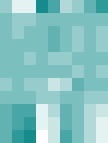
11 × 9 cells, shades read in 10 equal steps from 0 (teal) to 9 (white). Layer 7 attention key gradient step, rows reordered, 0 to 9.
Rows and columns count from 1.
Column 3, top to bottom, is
8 5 4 4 5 4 5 4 2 1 0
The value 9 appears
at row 11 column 4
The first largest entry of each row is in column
2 2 2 7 3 7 5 4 4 4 4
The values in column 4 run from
0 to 9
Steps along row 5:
same up down up same down same same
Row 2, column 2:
5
